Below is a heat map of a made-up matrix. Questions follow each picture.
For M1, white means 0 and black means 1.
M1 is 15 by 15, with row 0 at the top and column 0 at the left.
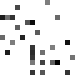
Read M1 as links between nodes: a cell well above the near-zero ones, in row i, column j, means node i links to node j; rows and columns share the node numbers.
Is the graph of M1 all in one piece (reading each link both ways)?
yes
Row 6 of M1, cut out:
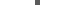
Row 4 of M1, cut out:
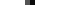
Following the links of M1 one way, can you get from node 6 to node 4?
yes
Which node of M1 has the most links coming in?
node 6
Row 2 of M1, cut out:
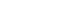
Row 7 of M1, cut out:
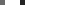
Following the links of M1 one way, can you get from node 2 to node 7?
no
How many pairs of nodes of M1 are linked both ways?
1
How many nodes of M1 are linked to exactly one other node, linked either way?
0
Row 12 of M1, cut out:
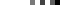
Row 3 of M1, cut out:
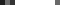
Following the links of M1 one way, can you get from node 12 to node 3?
yes
